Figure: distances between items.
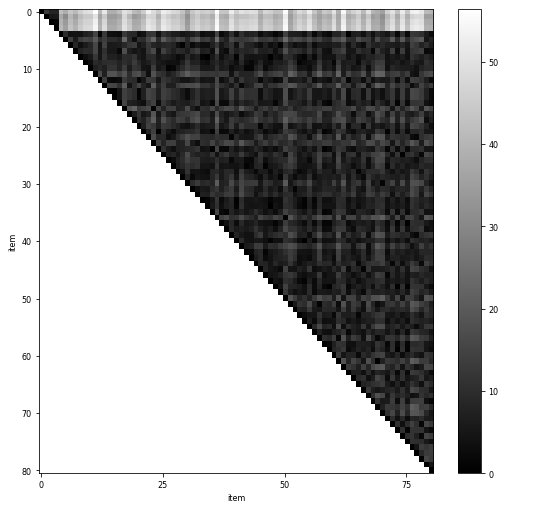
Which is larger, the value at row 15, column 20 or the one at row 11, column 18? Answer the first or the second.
the second
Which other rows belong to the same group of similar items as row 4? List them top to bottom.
5, 6, 7, 8, 9, 10, 11, 12, 13, 14, 15, 16, 17, 18, 19, 20, 21, 22, 23, 24, 25, 26, 27, 28, 29, 30, 31, 32, 33, 34, 35, 36, 37, 38, 39, 40, 41, 42, 43, 44, 45, 46, 47, 48, 49, 50, 51, 52, 53, 54, 55, 56, 57, 58, 59, 60, 61, 62, 63, 64, 65, 66, 67, 68, 69, 70, 71, 72, 73, 74, 75, 76, 77, 78, 79, 80
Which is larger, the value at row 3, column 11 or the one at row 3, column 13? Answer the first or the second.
the first
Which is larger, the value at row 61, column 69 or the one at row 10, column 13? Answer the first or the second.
the second
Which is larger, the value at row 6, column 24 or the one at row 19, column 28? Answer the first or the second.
the second
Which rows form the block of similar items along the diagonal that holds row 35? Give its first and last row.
4 to 80
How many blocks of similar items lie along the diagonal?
2
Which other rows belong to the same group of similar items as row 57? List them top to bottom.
4, 5, 6, 7, 8, 9, 10, 11, 12, 13, 14, 15, 16, 17, 18, 19, 20, 21, 22, 23, 24, 25, 26, 27, 28, 29, 30, 31, 32, 33, 34, 35, 36, 37, 38, 39, 40, 41, 42, 43, 44, 45, 46, 47, 48, 49, 50, 51, 52, 53, 54, 55, 56, 58, 59, 60, 61, 62, 63, 64, 65, 66, 67, 68, 69, 70, 71, 72, 73, 74, 75, 76, 77, 78, 79, 80
